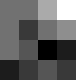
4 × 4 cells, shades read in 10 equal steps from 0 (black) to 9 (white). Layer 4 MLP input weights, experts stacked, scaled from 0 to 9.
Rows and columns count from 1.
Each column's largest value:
4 4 6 9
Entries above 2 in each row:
4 3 2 1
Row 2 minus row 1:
0 -2 -2 -4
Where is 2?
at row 2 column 2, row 4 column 2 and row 4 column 4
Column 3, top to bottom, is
6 4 0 3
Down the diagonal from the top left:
4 2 0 2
